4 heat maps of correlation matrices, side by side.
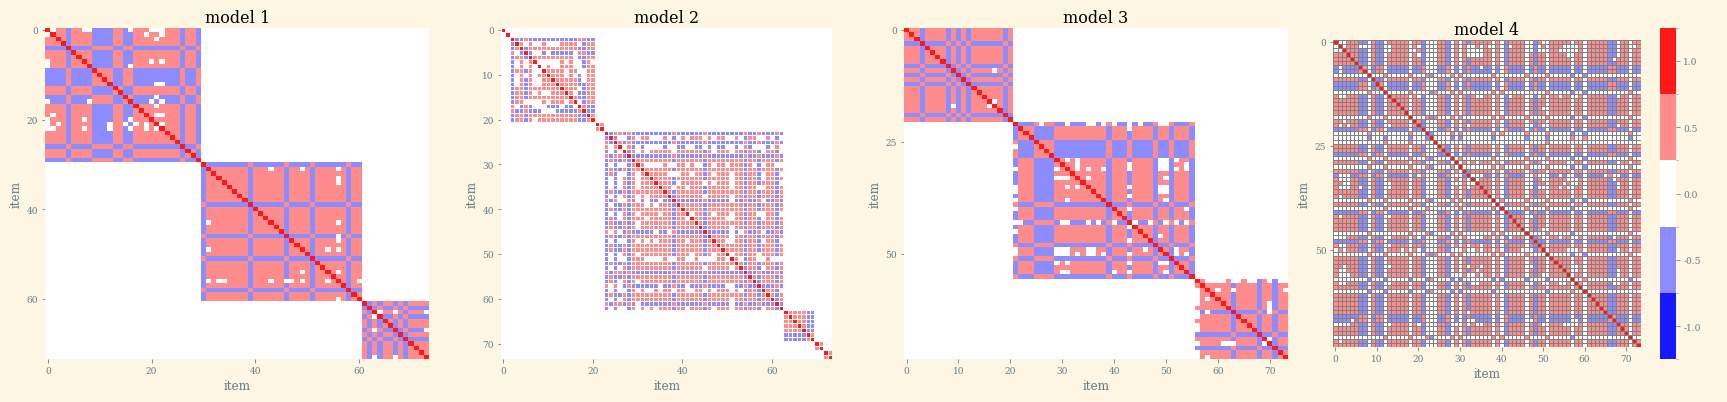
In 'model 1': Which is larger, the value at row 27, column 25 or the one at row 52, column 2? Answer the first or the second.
the first
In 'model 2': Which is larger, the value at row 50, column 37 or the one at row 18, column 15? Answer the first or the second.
the first
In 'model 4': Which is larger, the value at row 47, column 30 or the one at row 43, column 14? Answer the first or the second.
the second
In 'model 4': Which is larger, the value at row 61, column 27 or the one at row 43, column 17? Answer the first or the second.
the second
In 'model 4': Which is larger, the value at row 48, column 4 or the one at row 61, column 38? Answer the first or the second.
the second
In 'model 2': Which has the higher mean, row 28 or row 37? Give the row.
37
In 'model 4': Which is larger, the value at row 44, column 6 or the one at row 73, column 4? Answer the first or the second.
the second
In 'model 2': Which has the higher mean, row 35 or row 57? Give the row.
35
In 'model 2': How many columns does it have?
74
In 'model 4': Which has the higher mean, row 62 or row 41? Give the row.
62
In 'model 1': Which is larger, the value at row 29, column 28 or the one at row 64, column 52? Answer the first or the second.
the second
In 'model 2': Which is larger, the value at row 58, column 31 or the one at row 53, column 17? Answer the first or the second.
the first
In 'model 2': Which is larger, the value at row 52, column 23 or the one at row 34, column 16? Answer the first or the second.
the second
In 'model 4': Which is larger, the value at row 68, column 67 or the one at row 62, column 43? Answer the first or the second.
the second
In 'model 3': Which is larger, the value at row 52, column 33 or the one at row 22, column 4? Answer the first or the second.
the first
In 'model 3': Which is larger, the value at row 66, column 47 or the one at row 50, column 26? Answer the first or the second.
the first
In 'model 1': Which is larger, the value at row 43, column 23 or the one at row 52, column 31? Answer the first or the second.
the second
